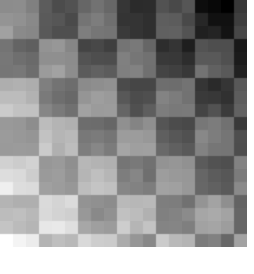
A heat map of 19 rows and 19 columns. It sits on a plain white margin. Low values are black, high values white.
No lone cell stands out from its neighbours. The bottom left is the ninth with the highest average. The values follow a bell shape. There is an overall slope up to the bottom left. The field is checkered. Neither half mirrors the other.
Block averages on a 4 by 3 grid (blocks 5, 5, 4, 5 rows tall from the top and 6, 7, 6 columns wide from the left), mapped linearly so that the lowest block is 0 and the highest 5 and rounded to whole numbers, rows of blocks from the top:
210 / 321 / 432 / 543
